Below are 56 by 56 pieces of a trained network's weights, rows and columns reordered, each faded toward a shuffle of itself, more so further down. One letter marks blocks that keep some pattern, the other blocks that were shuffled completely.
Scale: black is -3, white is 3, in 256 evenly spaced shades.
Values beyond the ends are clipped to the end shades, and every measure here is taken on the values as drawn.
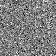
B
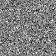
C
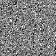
C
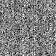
C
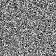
B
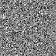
C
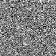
C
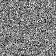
B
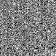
C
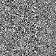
C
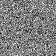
B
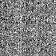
C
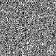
C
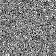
B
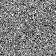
B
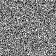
B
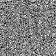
C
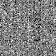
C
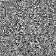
C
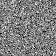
B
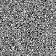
C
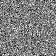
B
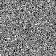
B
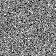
B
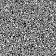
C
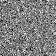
B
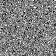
B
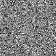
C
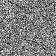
B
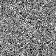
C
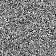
B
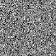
C
